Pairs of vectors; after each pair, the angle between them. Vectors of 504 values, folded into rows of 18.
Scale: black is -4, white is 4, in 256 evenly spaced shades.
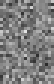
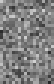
partly opposed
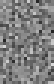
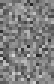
orthogonal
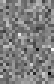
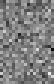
nearly opposite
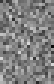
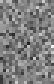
nearly opposite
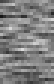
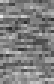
nearly opposite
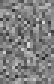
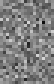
nearly opposite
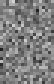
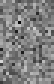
partly aligned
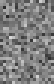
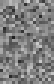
partly opposed
